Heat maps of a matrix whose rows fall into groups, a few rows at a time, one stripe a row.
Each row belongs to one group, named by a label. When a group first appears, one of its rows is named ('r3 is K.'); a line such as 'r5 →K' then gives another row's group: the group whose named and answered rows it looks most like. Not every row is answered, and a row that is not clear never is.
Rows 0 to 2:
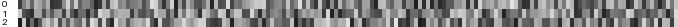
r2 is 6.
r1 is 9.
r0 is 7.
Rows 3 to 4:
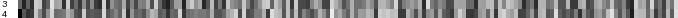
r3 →7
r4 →7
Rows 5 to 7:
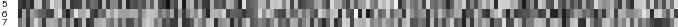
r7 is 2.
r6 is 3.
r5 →7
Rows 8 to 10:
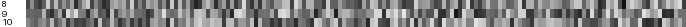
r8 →3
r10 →9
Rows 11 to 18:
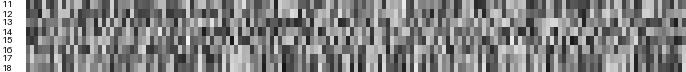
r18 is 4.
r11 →7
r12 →7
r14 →6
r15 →2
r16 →4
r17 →4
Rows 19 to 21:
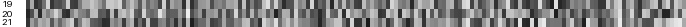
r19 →3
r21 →3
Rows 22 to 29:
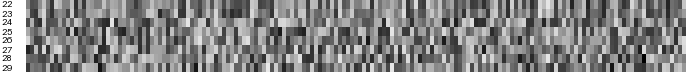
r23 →2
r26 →9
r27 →7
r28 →6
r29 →3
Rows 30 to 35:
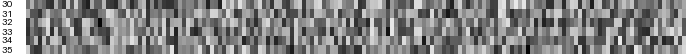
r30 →4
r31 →9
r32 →3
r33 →3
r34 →7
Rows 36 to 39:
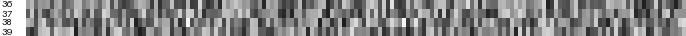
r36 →4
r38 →2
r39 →2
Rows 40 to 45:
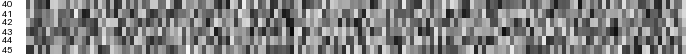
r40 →6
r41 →4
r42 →9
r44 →4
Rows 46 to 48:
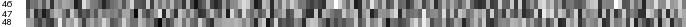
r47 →6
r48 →4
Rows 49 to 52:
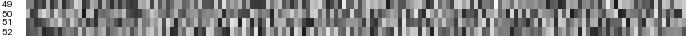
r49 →4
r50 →2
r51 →6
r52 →6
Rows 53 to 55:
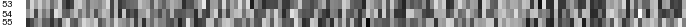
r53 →4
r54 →4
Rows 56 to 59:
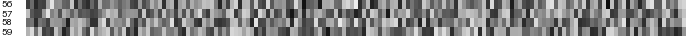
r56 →6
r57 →9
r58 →6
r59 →4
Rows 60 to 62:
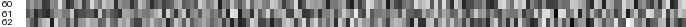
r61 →6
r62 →2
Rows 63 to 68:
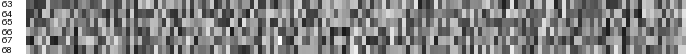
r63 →6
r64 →7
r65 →6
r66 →2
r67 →3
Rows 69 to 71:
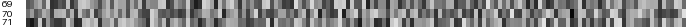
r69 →3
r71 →3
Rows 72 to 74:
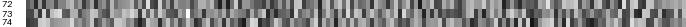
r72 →6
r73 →7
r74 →2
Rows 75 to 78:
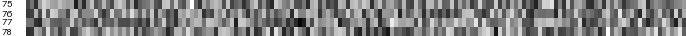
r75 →2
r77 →9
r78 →3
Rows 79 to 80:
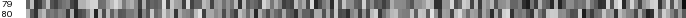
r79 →3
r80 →9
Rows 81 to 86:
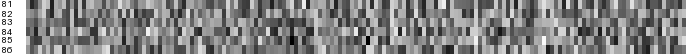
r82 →2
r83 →9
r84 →6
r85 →9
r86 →4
